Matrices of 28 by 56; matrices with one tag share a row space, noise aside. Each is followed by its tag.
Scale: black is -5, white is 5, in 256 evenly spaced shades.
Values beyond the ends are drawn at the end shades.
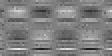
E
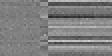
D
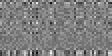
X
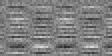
E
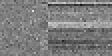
D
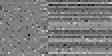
D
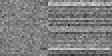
D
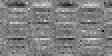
E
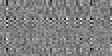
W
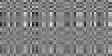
X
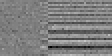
D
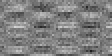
E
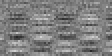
E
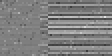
D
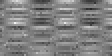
E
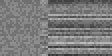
D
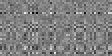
X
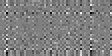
W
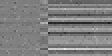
D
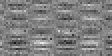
E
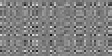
X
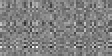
X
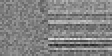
D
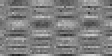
E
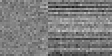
D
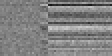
D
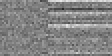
D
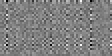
W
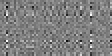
W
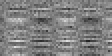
E
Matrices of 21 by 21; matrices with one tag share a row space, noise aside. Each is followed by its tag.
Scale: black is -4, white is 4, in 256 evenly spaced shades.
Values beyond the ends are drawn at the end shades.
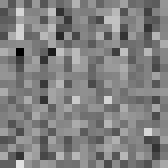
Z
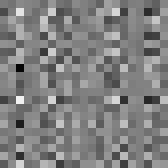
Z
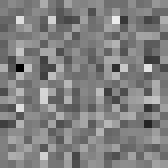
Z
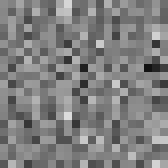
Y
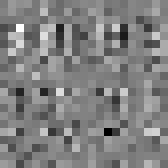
Z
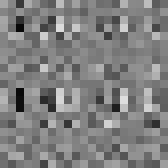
Z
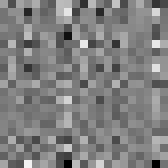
Y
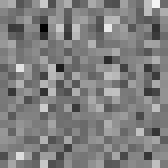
Z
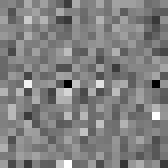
Y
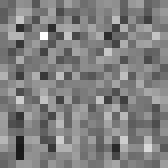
Z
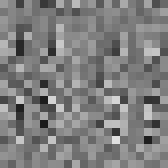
Z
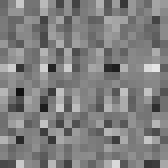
Z
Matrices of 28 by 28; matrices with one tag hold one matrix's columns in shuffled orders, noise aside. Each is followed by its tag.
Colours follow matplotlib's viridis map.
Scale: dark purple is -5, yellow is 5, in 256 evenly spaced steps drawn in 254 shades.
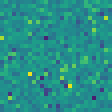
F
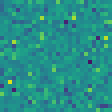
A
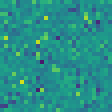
A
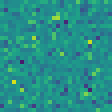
A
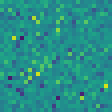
F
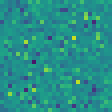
A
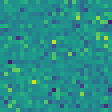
A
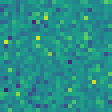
A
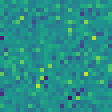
F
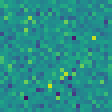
F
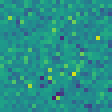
F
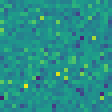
F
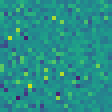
F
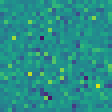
F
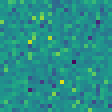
A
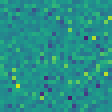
F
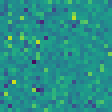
A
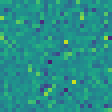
A
